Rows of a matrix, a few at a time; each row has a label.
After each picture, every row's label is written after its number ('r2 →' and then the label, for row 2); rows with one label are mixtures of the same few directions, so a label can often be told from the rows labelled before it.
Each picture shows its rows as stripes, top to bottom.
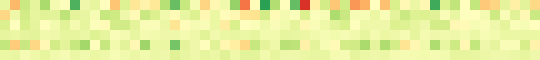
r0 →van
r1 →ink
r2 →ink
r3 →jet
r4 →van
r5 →ink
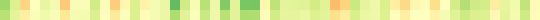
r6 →ink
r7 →ink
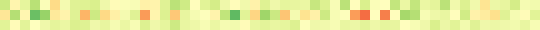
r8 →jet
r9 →van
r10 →van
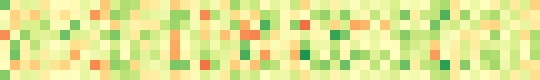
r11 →ink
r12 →jet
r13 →van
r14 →ink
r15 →van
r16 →van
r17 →jet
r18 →ink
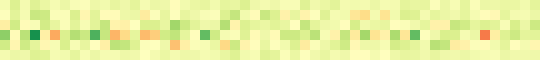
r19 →van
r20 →van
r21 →ink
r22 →jet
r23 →ink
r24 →van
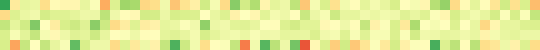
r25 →ink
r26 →ink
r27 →jet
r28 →jet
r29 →van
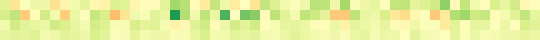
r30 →jet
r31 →ink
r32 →jet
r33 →jet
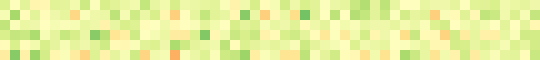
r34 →van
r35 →van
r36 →ink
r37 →jet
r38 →ink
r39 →van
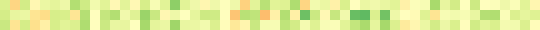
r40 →van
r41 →van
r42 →van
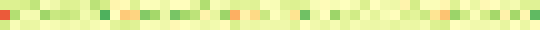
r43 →jet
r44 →ink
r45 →ink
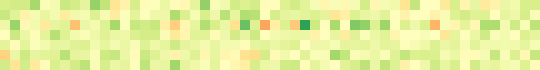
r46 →jet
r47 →ink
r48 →van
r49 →jet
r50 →van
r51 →ink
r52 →van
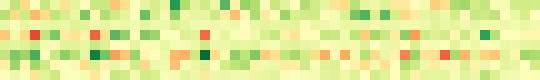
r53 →ink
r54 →van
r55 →van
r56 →jet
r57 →jet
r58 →jet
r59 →van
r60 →jet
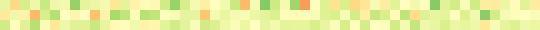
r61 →van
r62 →jet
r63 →jet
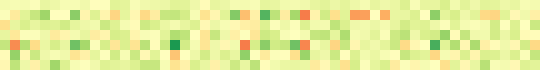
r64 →jet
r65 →van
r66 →ink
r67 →jet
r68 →van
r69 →van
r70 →jet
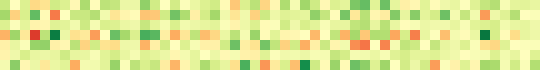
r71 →van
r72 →jet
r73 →van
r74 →jet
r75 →van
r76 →ink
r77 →van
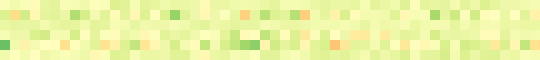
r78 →jet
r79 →van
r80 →jet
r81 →van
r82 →ink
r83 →jet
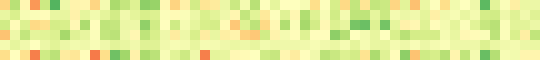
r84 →jet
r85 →van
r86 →van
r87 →ink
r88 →jet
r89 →jet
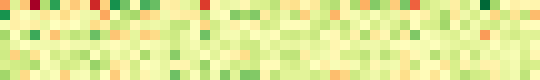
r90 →jet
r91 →ink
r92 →jet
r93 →jet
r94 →ink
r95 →van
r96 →jet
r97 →ink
